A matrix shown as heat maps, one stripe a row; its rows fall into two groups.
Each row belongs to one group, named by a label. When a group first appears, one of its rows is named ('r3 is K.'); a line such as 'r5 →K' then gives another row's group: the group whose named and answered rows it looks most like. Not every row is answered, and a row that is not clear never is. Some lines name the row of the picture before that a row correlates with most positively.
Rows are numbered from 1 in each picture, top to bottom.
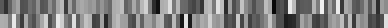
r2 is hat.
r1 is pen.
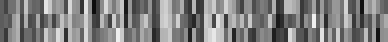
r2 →pen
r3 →pen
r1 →pen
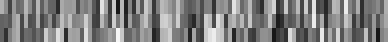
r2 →pen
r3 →pen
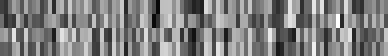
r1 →pen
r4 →pen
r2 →pen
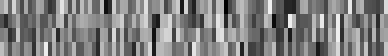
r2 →pen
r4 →hat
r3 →pen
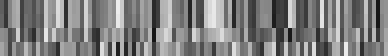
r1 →pen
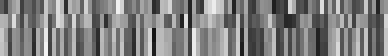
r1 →pen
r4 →hat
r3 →hat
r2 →hat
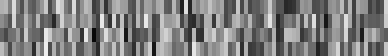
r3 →pen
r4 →hat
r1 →hat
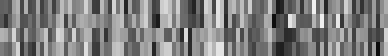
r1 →pen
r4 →pen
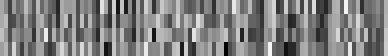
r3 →hat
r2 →hat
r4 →hat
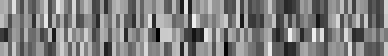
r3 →pen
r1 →hat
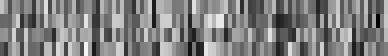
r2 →pen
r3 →hat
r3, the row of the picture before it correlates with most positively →4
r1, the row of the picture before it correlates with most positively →2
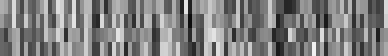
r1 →hat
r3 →pen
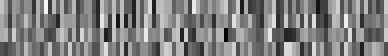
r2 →hat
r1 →hat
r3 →hat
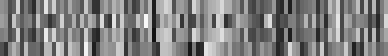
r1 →pen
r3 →pen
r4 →pen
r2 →hat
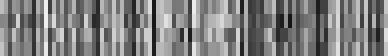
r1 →hat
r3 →hat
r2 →pen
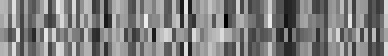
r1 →hat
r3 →pen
